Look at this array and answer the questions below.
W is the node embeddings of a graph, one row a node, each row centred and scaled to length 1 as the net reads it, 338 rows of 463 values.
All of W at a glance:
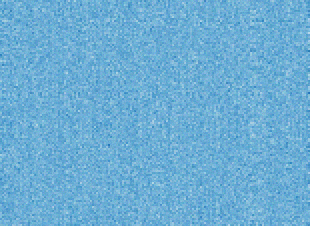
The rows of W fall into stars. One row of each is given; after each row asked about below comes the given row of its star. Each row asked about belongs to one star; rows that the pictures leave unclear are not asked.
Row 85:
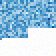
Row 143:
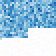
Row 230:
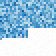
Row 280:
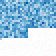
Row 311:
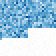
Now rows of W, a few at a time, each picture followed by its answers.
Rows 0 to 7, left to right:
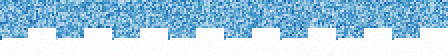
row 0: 311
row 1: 280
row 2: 280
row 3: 311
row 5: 85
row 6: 311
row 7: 230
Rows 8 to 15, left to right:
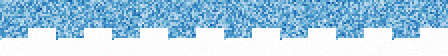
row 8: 280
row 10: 230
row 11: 85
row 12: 143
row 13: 311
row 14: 85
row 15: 85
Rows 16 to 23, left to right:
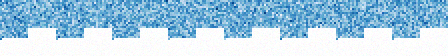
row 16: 85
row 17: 143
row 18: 230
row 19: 280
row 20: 85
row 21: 143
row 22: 143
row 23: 230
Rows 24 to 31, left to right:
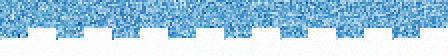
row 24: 230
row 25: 85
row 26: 143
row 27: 280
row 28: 85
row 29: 280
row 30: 280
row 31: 280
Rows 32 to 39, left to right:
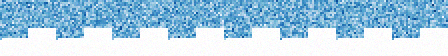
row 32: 280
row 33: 85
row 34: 230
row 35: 85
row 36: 230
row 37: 230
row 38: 280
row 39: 311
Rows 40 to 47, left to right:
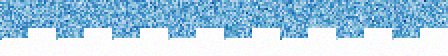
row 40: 143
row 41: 143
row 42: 311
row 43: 280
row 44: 280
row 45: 85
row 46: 280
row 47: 143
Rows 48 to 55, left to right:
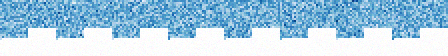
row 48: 280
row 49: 143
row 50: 280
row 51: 311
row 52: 230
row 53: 143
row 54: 230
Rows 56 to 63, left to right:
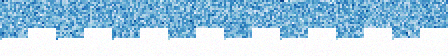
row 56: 280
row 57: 311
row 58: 143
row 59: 85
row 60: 230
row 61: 280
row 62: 85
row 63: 280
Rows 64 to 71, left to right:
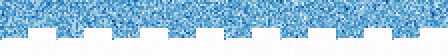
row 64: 311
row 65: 280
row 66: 230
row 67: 280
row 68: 230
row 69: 280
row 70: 143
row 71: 85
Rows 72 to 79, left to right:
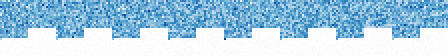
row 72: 143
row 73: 280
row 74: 311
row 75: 311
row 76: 143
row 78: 85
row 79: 280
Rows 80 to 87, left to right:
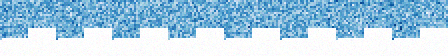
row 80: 280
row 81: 230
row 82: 85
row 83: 280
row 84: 280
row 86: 280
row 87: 230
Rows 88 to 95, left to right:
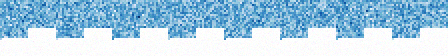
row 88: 143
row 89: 280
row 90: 143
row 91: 280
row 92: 143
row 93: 85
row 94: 85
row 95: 143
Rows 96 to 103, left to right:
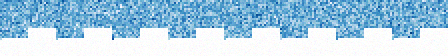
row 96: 230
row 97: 85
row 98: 311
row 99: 280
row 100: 311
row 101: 280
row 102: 311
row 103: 280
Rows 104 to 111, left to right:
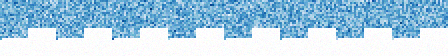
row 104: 311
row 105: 311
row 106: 143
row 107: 143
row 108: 85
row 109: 143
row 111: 280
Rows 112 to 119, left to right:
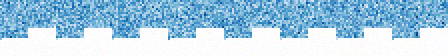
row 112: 85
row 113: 311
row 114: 85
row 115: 311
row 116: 230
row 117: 280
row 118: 230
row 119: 143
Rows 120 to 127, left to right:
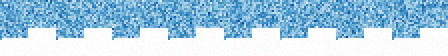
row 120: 143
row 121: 143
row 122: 280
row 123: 85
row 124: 85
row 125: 143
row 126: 85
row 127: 143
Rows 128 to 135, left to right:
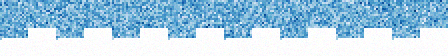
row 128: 230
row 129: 311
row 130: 280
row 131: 311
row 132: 143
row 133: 85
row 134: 280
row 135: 230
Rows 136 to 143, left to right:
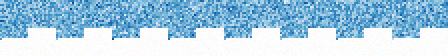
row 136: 85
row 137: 311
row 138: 143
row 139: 143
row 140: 143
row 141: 280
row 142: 143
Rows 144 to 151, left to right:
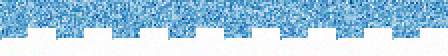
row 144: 85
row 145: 143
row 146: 143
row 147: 85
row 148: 230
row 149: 311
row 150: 311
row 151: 280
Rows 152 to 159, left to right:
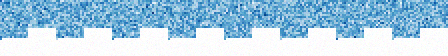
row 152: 85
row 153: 280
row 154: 85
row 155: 311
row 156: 85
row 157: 280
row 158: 230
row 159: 280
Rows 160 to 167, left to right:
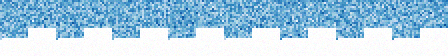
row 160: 230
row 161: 230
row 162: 230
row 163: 85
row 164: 280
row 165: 230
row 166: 230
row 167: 311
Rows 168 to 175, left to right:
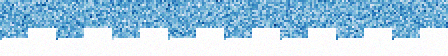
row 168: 143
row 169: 85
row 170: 230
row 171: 230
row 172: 311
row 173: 230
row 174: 311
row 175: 143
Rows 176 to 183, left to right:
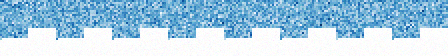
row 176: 280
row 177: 230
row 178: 85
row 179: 311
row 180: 230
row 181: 311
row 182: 230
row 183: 85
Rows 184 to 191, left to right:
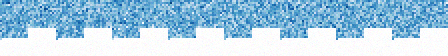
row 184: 85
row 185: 85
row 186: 230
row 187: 85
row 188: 143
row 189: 143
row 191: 143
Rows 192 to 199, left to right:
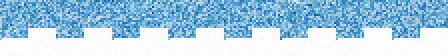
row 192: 280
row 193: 230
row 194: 85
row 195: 143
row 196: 230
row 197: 143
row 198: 230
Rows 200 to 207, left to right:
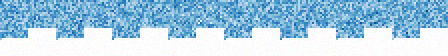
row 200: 280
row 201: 85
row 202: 85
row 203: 230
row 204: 143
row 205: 85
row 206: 85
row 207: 280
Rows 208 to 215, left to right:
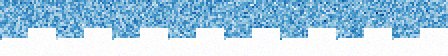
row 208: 311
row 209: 230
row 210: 85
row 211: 311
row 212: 280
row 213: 230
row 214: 85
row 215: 280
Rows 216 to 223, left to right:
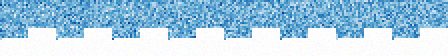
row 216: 230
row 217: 311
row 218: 230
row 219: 311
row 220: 230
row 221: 143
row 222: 280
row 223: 85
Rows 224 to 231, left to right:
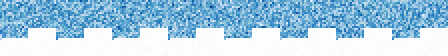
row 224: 280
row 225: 311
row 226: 85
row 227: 311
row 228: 311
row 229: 280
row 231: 143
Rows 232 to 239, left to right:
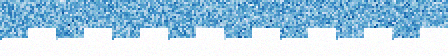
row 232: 143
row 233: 280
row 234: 311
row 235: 85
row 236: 280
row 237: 85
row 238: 311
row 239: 85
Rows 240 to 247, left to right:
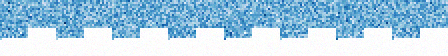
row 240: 85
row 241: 230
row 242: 311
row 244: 85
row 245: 280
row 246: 143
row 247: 311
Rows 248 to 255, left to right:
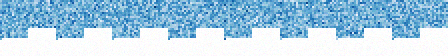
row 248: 143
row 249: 311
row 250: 311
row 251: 143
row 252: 230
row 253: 280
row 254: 280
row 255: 85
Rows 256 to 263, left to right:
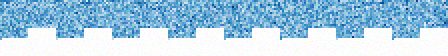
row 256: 85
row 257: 280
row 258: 280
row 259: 143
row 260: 143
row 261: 311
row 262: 280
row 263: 311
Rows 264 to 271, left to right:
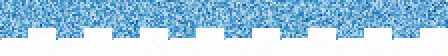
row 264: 311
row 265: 230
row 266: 85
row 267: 85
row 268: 280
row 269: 85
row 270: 311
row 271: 311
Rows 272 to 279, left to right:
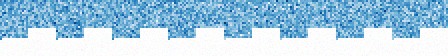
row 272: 143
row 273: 85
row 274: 311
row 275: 85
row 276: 230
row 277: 85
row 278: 85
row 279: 230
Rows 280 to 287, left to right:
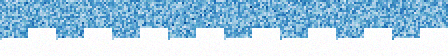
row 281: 280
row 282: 230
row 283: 311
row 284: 280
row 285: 311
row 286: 280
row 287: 143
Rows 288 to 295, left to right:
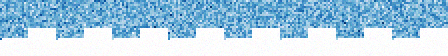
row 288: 230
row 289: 230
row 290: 280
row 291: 311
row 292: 280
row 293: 230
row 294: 230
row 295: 143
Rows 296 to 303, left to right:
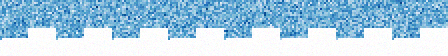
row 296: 85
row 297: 85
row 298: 311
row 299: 143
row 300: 85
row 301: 280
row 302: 280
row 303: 85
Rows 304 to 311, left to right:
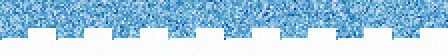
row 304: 311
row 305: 143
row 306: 143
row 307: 230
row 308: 230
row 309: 311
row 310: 85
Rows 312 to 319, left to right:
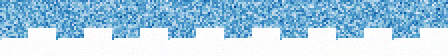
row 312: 230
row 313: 85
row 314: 311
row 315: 230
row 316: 85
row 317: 230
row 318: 311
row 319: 85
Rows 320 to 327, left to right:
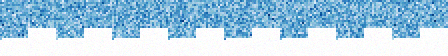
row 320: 230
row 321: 280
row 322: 311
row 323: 143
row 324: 230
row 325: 85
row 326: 85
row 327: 230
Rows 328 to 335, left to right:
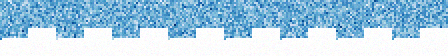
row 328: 143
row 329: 230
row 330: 280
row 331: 280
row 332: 143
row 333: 143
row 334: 230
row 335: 143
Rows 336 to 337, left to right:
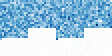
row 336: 143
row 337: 311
